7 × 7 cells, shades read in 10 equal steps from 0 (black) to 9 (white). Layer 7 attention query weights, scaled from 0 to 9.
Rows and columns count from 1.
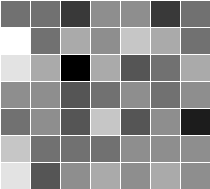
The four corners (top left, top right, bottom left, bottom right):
4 4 8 5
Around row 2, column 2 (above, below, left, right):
4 6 9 6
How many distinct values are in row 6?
3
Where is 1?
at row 5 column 7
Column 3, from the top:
2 6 0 3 3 4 5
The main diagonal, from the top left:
4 4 0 4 3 5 5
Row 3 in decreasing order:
8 6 6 6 4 3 0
